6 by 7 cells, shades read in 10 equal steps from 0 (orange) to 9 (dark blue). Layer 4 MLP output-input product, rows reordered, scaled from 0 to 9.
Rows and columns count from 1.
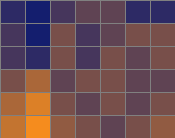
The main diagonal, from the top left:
8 9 5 5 5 5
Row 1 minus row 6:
6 9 3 1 0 3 4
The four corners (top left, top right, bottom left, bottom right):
8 8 2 4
